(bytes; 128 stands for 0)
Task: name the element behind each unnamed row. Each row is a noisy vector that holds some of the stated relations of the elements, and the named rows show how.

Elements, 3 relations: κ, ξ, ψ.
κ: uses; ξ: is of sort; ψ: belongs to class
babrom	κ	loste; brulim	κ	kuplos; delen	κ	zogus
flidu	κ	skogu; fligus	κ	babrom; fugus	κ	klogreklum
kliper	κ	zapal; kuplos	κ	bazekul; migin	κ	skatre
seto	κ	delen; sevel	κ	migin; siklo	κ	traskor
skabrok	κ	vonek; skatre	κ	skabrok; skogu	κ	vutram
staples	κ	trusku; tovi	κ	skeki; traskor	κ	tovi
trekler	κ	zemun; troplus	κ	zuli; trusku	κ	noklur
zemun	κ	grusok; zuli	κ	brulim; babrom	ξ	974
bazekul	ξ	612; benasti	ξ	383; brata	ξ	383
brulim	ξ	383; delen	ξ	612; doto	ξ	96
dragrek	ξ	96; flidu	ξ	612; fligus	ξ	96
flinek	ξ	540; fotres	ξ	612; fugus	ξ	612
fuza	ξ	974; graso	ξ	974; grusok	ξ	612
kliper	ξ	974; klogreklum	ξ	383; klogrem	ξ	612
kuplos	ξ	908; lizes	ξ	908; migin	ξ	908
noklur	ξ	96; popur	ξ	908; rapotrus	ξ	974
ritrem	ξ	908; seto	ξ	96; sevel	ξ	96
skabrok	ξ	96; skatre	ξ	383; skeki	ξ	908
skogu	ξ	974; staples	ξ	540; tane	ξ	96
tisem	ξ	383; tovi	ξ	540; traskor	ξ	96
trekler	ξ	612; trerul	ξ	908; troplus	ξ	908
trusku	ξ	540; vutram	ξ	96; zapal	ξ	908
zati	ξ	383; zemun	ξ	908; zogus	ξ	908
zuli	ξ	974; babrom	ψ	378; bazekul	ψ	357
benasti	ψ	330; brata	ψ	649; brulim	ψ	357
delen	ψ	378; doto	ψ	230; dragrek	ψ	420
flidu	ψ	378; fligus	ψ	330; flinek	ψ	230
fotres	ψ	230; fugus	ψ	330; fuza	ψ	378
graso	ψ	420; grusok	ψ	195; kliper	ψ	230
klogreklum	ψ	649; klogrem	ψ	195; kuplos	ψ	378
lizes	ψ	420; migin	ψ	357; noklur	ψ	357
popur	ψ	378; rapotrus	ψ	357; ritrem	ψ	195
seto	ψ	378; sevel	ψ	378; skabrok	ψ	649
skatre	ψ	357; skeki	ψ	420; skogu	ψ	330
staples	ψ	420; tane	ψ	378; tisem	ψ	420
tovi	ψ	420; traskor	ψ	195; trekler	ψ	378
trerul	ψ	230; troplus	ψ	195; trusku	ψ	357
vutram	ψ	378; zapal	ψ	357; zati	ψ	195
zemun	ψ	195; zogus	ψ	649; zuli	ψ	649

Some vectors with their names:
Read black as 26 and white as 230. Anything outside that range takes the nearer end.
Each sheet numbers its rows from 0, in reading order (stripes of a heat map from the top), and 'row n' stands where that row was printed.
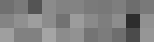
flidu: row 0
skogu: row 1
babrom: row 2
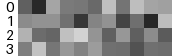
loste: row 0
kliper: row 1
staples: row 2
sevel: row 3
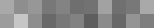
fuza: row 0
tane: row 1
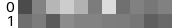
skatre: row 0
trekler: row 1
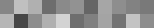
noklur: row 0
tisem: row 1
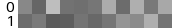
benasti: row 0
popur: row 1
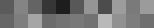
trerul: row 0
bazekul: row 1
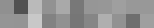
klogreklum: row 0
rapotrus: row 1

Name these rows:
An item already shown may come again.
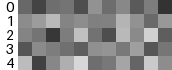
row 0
kuplos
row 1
rapotrus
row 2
skeki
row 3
fugus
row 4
tisem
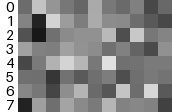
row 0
fligus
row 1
brulim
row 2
siklo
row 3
babrom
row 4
skatre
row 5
zemun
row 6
lizes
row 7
migin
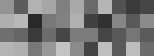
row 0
zuli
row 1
traskor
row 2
troplus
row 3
dragrek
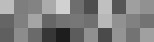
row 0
graso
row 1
bazekul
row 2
trerul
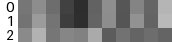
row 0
fotres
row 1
fotres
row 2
seto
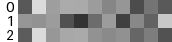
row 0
skabrok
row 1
flinek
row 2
skabrok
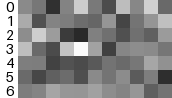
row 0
skeki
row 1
zati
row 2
doto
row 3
tovi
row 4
ritrem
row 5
kuplos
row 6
trusku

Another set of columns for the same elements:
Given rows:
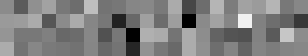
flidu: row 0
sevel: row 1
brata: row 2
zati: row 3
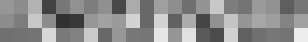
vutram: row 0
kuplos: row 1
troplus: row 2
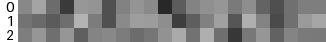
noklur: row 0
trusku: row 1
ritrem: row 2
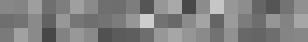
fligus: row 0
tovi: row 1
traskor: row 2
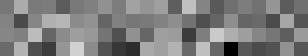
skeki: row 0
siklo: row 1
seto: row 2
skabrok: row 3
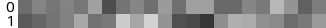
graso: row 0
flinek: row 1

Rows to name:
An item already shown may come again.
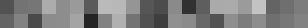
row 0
kliper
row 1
rapotrus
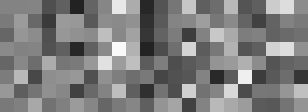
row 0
bazekul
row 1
noklur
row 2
doto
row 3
bazekul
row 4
trerul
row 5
migin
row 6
brulim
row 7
fligus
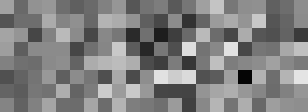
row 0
benasti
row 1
kliper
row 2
skatre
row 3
brulim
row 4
fotres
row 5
zuli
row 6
flinek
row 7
fugus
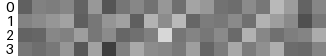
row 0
graso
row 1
popur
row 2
staples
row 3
skogu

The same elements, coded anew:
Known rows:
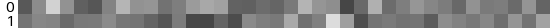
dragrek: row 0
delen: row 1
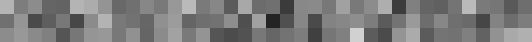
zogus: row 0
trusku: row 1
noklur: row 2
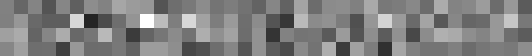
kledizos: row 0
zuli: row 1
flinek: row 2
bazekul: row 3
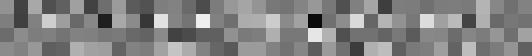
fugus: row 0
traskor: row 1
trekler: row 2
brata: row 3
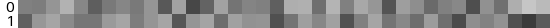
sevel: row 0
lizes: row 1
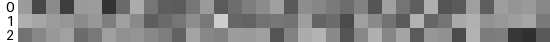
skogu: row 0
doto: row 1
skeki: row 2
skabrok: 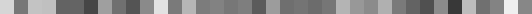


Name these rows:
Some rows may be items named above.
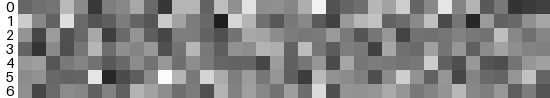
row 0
tovi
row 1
migin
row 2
fugus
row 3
benasti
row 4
rapotrus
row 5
zuli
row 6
siklo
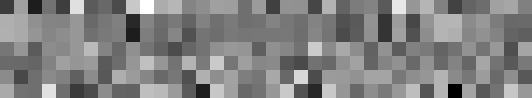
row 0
brulim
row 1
fotres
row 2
fotres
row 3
popur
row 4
troplus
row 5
siklo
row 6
skatre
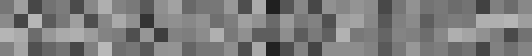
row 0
trusku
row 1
fligus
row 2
trerul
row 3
trusku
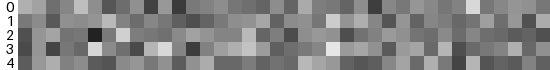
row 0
kliper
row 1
popur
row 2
staples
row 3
kuplos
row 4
graso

